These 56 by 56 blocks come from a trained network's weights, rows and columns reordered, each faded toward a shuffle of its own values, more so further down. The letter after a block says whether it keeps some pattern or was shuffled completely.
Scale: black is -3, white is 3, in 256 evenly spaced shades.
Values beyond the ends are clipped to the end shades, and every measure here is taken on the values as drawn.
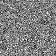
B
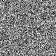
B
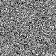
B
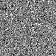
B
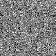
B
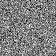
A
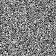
A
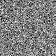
A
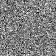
A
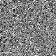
B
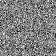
A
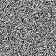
A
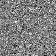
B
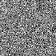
B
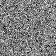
A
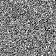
B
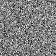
A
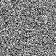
B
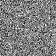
A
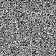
B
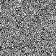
B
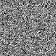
B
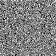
B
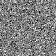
B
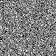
A
